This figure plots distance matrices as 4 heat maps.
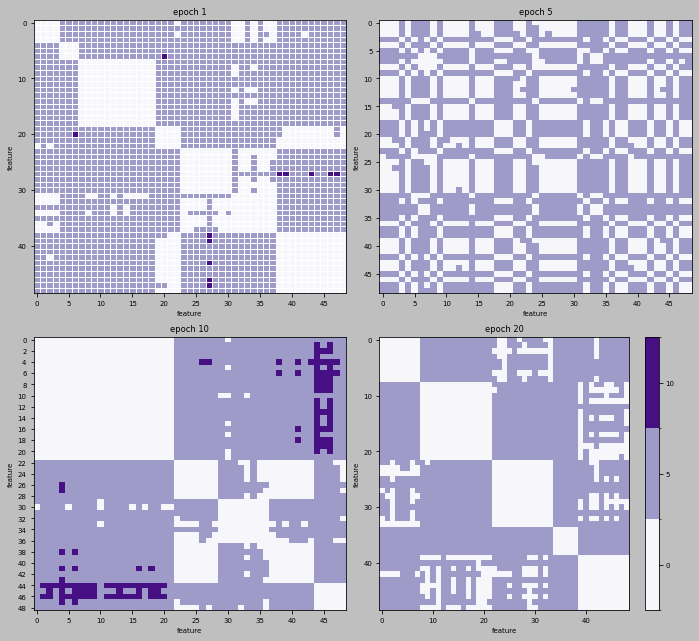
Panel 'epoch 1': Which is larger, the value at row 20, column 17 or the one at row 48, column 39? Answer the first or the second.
the first
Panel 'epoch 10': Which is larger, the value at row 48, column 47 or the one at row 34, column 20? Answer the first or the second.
the second
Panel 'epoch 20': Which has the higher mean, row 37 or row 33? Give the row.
37
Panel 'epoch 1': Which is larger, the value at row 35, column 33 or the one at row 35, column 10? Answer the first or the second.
the second
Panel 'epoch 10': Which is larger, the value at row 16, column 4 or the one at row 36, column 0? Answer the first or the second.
the second
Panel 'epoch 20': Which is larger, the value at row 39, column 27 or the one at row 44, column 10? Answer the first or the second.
the first
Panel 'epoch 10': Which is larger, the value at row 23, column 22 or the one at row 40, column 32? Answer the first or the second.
the second
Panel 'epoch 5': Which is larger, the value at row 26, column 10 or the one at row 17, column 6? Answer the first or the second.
the second
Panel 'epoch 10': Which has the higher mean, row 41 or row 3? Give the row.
41
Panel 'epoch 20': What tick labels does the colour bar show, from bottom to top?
0, 5, 10
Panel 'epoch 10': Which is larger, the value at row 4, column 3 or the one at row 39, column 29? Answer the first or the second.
the second
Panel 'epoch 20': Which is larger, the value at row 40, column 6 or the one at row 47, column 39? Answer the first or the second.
the first
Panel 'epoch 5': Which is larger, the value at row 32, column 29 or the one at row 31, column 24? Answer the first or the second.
the first
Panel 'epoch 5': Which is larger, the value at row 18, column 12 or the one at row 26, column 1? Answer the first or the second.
the first
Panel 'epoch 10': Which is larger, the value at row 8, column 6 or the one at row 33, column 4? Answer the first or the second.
the second
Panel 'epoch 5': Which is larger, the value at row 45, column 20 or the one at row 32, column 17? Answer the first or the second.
the second
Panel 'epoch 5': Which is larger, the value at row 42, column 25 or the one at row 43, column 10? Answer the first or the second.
the first
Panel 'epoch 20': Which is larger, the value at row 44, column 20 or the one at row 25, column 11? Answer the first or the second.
the second
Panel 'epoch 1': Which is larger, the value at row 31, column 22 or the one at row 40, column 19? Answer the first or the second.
the first
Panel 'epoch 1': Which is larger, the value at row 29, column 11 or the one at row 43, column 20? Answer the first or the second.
the first
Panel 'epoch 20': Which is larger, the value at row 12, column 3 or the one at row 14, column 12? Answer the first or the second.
the first
